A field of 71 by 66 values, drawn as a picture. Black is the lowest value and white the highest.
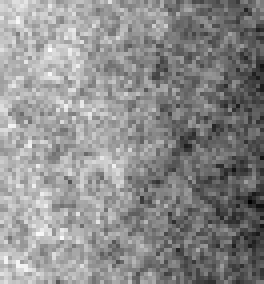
Odd rows or columns: none. Stripes: none. Slope: up to the left.
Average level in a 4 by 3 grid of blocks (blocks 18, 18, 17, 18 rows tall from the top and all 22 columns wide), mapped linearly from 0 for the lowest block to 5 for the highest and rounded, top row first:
5 3 1 | 4 3 0 | 4 3 0 | 5 2 0
